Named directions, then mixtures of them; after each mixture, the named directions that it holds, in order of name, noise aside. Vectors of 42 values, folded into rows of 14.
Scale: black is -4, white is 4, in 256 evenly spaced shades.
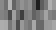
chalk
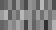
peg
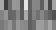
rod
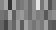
chalk, peg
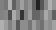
chalk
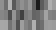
chalk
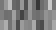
chalk, rod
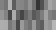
chalk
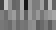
rod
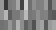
peg, rod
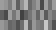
peg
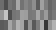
peg, rod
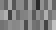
chalk, peg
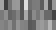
rod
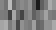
chalk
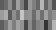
peg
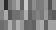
peg, rod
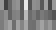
rod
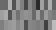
chalk, peg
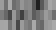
chalk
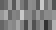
peg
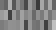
chalk, peg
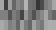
chalk, rod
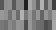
peg, rod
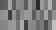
chalk, peg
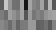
rod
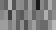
chalk, peg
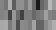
chalk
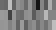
chalk, peg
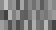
peg, rod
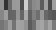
rod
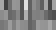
rod
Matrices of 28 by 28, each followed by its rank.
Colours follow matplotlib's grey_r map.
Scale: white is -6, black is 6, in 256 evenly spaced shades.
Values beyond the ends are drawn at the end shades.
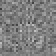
five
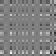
one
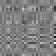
two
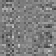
five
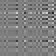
one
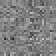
five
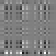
one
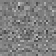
five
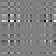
one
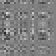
two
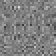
five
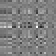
two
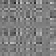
two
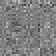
five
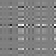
one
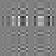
one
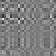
two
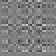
two
